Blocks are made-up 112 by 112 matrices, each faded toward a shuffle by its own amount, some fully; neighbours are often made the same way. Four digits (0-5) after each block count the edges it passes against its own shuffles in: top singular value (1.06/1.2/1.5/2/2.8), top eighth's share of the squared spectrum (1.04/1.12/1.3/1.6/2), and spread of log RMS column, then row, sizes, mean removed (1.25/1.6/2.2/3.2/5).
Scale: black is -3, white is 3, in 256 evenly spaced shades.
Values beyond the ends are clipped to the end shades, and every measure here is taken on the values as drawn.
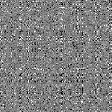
4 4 3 3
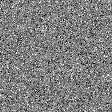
0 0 0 0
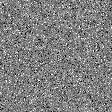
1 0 0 0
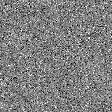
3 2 0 0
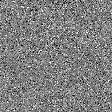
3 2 0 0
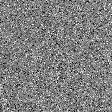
0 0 0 0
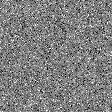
1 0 0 0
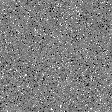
0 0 0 0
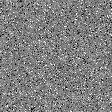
0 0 0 0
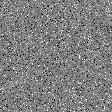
0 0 0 0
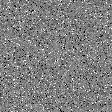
0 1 0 0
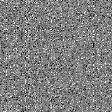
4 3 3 1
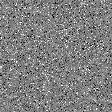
2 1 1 0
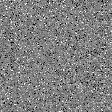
2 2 1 0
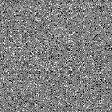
3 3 2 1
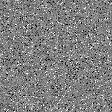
3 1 0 0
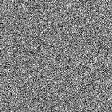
3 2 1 1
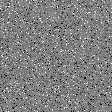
0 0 0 0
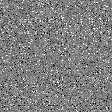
3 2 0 0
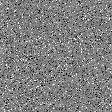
2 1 0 0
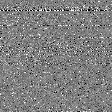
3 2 0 3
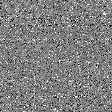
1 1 0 2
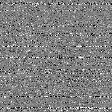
2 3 0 4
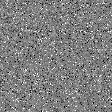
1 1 0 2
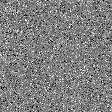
2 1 0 0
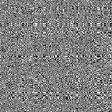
5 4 2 3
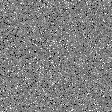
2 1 0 0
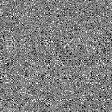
4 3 2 3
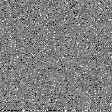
4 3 1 2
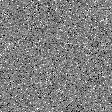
2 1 0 0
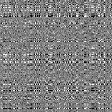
5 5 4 4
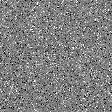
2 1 0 0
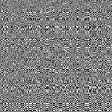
5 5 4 4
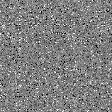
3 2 1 2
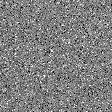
2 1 0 0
